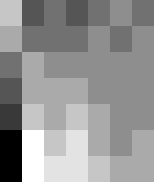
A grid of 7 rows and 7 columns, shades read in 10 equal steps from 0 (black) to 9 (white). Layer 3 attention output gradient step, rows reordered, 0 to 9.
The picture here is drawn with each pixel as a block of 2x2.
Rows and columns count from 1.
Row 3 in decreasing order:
6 5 5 5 5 5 4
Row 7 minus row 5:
-2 2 2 1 1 1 1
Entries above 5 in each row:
1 1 1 3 4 5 6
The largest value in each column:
7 9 8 8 7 6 6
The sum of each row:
30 32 35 36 38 41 44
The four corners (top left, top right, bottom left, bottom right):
7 4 0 6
